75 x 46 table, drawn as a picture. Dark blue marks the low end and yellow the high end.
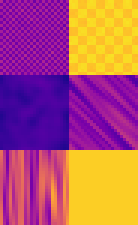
It is made of 3 by 2 panels. Panel 1,1: low, checkered. Panel 1,2: very high, checkered, faint in contrast. Panel 2,1: very low, blotchy, faint in contrast. Panel 2,2: low, slanting down to the right. Panel 3,1: middling, streaked downward, strong in contrast. Panel 3,2: very high, flat.
